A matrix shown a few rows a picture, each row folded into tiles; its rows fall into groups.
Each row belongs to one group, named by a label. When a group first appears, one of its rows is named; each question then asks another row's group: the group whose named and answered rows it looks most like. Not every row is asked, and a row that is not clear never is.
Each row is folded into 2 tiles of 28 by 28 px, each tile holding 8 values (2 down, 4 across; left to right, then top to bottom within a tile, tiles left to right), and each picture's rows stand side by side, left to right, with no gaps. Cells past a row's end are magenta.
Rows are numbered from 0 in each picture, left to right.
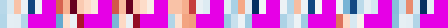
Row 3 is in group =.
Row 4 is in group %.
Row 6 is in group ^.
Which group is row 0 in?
%
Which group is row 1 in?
=
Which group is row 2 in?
=
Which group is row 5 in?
%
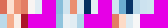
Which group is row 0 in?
=
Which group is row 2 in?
^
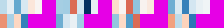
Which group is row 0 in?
^
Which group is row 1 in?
%
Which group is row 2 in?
=
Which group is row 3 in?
^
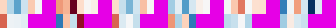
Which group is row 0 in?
^
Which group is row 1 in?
=
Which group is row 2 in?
^
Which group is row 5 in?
%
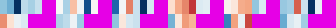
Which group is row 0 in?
^
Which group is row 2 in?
%
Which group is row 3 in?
=
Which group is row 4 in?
=
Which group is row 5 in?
%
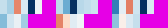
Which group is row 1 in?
^
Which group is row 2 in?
%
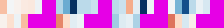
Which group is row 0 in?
=
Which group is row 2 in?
%
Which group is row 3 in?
^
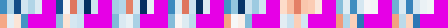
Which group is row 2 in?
%
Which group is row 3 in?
%
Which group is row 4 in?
^
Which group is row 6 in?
^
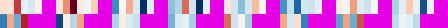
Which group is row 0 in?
=
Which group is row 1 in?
=
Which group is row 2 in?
%
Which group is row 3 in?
%
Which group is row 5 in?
^
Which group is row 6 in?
=
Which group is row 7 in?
%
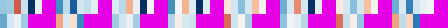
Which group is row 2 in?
%
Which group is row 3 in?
%
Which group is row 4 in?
^
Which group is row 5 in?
%
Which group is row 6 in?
^
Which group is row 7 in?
^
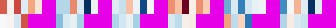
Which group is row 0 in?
=
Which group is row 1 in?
%
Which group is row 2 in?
%
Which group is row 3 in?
=
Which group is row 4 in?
^
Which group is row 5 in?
%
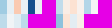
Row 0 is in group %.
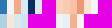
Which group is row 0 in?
%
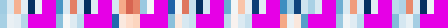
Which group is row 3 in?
%
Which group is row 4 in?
%
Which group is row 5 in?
^
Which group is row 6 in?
%
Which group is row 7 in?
%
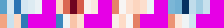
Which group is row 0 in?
^
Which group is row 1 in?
=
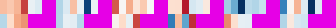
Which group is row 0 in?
=
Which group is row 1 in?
%
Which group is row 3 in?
=
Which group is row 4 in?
^
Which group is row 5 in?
%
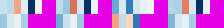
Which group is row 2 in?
^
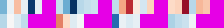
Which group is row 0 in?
%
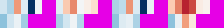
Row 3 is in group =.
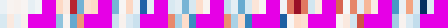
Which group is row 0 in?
=
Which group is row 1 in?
=
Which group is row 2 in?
%
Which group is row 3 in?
^
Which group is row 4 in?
^
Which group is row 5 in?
=
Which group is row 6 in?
=
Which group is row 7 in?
%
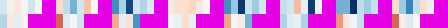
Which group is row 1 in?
^
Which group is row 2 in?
^
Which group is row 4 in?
^
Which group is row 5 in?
%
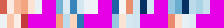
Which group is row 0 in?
=
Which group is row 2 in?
%
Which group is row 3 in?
^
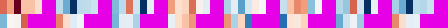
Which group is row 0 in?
=
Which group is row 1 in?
^
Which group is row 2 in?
%
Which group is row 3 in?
=
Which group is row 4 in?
^
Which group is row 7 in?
^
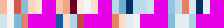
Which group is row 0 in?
=
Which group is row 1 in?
=
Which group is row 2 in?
^
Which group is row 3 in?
%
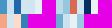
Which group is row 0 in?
^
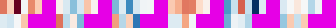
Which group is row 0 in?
=
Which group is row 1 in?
^
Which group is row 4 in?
%
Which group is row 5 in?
=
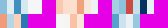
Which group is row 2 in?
%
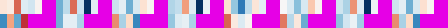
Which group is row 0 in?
=
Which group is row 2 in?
^
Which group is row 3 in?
%
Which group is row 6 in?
%
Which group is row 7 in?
^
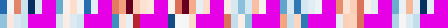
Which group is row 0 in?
%
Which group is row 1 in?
%
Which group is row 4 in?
^
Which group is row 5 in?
^
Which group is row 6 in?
=
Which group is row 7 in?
%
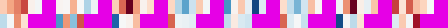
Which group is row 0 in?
=
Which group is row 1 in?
=
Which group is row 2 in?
=
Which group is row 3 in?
^
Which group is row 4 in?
%
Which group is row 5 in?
^
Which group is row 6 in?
=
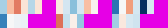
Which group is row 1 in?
^
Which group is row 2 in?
%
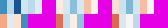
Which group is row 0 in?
^
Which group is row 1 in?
^
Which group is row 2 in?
^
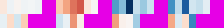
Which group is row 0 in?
=
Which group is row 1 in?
=
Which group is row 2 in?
^
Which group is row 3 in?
^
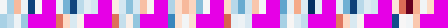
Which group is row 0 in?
%
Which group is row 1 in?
^
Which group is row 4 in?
^
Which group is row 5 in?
%
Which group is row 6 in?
^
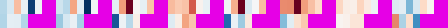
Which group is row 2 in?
=
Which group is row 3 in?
=
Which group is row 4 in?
=
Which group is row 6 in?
=
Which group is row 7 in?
^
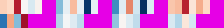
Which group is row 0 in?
=
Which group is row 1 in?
%
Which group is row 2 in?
%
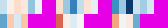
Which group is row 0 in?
=
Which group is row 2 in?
^
